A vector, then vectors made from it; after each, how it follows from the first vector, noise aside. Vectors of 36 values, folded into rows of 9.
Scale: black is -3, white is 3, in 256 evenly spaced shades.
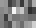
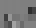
partly zeroed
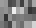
copied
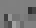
partly zeroed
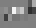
partly zeroed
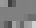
partly zeroed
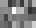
copied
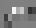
partly zeroed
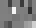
partly zeroed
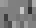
partly zeroed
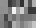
copied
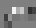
partly zeroed
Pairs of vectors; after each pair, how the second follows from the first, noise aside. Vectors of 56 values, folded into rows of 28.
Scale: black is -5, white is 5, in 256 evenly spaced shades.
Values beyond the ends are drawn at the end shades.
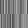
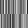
scaled up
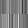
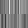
reversed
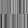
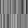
reversed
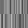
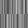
reversed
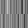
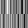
scaled up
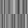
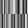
scaled up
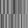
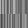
sign-scrambled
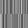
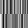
scaled up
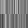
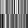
scaled up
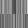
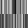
scaled up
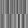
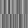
reversed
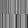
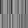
reversed
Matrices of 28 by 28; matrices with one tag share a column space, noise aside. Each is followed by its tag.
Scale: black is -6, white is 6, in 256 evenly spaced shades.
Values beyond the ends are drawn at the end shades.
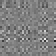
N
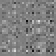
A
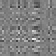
N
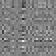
N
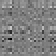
N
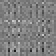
A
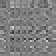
N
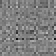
N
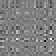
N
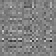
N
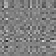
N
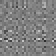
N
